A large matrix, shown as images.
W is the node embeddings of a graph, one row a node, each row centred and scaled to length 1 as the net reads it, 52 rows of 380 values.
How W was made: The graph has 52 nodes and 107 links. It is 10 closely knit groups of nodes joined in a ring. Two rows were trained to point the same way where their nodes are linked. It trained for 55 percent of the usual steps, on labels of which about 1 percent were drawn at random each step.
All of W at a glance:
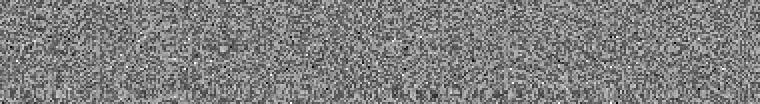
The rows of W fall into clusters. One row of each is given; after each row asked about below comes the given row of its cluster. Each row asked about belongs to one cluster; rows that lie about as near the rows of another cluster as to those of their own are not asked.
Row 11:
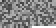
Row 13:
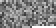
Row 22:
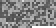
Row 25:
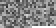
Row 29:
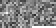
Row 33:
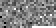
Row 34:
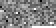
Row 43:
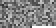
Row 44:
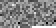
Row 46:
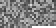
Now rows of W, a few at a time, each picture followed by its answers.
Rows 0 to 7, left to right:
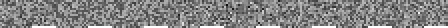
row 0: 33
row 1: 22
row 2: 11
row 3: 13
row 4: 43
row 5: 44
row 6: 29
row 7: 13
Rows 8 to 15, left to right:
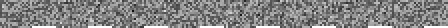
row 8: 22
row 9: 43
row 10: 46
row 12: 29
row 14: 43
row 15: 22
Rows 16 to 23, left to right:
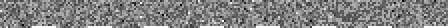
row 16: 44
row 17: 25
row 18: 11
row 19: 44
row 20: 34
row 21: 13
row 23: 34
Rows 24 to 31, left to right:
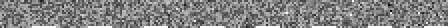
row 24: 34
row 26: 11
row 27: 13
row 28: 44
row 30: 33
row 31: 13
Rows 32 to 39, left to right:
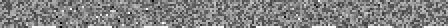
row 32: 11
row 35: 25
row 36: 29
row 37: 44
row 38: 33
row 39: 44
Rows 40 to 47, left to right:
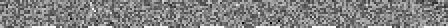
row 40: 25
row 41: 29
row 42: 22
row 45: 46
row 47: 34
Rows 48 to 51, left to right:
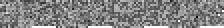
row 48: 46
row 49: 13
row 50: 22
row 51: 11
